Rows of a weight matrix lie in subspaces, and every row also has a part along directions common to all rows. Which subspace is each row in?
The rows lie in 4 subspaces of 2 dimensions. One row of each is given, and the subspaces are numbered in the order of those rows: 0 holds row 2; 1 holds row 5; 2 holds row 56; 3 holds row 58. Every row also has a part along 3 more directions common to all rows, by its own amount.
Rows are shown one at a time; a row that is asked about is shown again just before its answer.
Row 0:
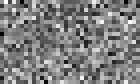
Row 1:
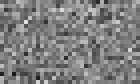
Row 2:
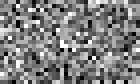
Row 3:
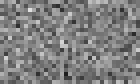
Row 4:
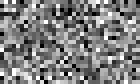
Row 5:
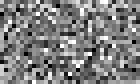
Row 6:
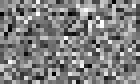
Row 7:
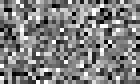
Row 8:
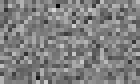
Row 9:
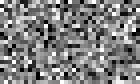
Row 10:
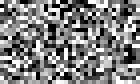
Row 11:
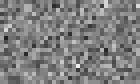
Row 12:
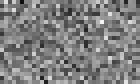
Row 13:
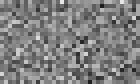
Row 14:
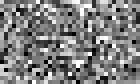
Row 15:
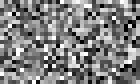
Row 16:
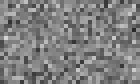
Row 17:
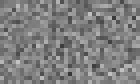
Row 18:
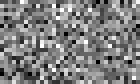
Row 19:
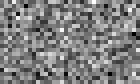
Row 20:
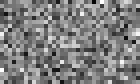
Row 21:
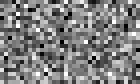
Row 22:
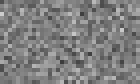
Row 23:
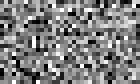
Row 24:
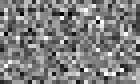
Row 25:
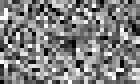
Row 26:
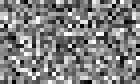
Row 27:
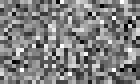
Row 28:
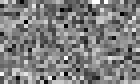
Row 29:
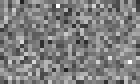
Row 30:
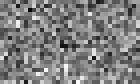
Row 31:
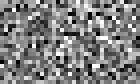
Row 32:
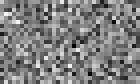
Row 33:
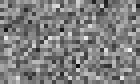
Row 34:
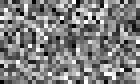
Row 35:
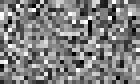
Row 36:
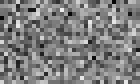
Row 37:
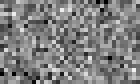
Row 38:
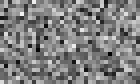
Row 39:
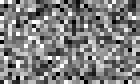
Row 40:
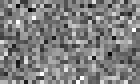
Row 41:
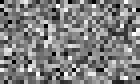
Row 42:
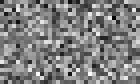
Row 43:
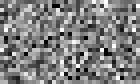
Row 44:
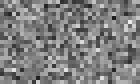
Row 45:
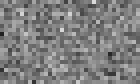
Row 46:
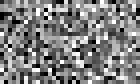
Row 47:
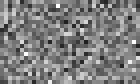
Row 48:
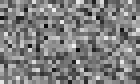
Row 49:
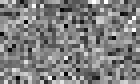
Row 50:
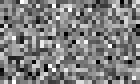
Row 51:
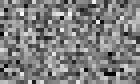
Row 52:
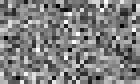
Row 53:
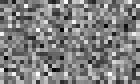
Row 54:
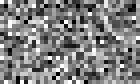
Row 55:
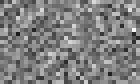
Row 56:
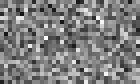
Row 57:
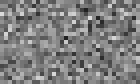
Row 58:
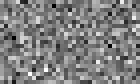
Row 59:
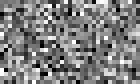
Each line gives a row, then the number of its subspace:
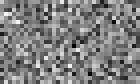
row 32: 1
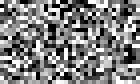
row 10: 1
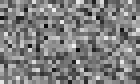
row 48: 2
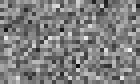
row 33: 2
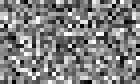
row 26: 3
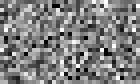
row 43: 2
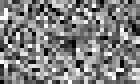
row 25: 2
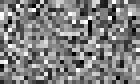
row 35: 0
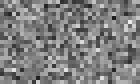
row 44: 1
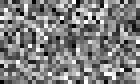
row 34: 2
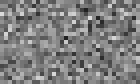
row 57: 2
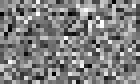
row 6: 2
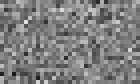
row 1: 3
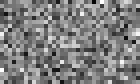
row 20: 1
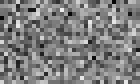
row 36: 0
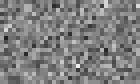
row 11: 2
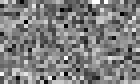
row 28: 3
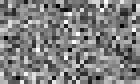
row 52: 0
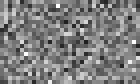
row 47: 3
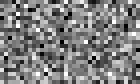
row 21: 0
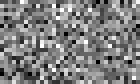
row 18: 3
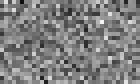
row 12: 3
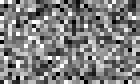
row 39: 0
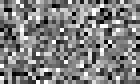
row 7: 3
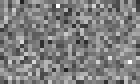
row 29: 3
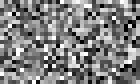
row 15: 1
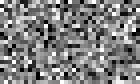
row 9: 1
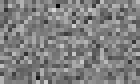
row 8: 3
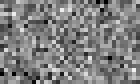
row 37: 3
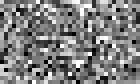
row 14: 1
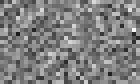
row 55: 0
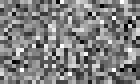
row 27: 1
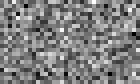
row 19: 0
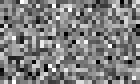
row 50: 3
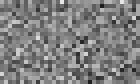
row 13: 1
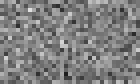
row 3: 0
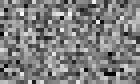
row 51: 2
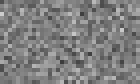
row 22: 0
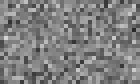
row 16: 0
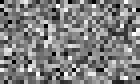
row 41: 1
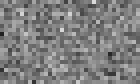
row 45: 2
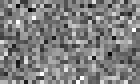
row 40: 0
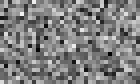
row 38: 2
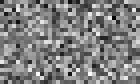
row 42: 1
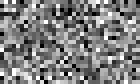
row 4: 3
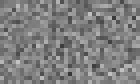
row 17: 1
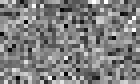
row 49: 3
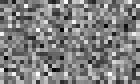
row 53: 0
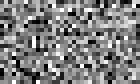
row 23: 3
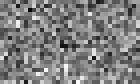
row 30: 0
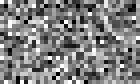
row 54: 0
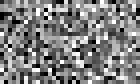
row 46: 1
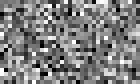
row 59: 3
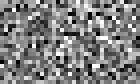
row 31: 1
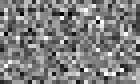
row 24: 2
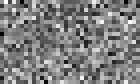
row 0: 3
